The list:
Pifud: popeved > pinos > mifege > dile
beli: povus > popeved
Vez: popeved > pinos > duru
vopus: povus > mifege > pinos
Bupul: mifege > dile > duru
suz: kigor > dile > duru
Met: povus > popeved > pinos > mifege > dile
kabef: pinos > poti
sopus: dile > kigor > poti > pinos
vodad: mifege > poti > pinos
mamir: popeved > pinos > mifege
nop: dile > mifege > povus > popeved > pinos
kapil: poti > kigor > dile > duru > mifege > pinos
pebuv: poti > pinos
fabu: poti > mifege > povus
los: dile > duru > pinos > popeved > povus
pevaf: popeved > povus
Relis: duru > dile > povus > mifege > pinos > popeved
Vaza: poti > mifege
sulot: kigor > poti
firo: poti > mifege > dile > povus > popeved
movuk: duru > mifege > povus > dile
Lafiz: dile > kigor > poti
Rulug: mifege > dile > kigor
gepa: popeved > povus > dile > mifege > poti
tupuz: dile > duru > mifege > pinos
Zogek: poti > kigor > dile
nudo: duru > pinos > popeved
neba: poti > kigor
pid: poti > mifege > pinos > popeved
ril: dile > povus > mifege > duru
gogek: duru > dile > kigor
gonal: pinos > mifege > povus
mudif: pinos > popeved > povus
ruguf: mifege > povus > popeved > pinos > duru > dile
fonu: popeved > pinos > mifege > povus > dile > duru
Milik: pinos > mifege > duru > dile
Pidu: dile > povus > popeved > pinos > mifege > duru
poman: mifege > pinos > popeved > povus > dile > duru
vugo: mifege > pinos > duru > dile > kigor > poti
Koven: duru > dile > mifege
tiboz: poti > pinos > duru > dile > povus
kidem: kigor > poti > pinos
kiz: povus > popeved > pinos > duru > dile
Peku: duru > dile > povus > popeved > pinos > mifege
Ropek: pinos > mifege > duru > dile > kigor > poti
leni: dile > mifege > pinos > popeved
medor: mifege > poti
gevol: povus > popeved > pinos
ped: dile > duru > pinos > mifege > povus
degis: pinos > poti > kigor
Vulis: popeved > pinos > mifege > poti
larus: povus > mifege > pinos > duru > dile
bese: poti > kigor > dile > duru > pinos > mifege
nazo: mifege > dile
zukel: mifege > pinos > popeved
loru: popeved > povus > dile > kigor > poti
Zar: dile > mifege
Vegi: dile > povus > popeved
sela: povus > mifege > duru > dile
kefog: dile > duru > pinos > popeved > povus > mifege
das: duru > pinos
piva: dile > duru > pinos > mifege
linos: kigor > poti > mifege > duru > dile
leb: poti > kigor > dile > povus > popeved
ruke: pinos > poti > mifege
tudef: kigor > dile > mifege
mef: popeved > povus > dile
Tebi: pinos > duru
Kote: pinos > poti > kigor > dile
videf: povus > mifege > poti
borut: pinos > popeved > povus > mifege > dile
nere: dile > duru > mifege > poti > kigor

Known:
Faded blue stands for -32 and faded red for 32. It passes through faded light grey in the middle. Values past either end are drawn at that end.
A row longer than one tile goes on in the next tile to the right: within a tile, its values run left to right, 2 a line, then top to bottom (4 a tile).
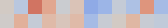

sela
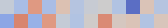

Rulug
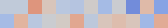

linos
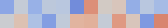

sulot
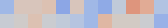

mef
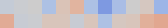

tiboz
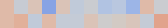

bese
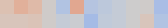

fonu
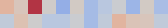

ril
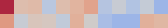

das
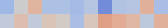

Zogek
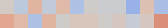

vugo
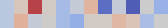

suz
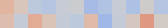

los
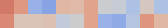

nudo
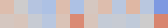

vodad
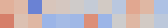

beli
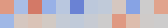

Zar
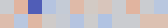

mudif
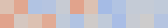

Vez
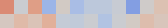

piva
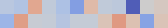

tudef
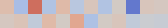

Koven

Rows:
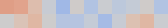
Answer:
Pidu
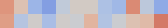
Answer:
pebuv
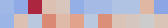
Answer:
nazo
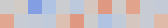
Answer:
Vulis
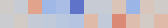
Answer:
Lafiz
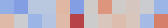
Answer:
medor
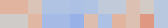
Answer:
Vegi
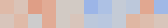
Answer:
larus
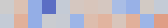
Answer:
neba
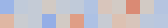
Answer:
gepa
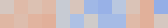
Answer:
kiz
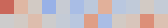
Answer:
leni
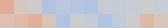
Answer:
kefog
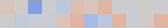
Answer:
gonal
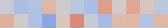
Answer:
videf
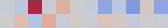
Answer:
Bupul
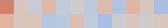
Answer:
vopus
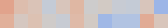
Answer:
Relis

